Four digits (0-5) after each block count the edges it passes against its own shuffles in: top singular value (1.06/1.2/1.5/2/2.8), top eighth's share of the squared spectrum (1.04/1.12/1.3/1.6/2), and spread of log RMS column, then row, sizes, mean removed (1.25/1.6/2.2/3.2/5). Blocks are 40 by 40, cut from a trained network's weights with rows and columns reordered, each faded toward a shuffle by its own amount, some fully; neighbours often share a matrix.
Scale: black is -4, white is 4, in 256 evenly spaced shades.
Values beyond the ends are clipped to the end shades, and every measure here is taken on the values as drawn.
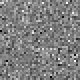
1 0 0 0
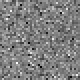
0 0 0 0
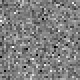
0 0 0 0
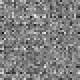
3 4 2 3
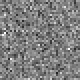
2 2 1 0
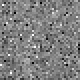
0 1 0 0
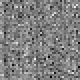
2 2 0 1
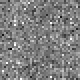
0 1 0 0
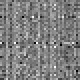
3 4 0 2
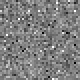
0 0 0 0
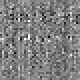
3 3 0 2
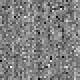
2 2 0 0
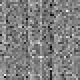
3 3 1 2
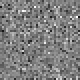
2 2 0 2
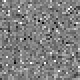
0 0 0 0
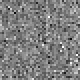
1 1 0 0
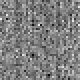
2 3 0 1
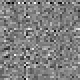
3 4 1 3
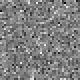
0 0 0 0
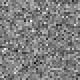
0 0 0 0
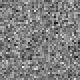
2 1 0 0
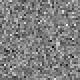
0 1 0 0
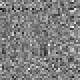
3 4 1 2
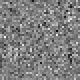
2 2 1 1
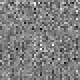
2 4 2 2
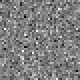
0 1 0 0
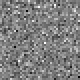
1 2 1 0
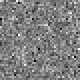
1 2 1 0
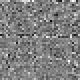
3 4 1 2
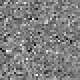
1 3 1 1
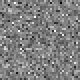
1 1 0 0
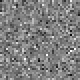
2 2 1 1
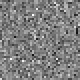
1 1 0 0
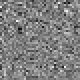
3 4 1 2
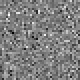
1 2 0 0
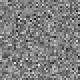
2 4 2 1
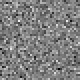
1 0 0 0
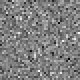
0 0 0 0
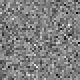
0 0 0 0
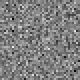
2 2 1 0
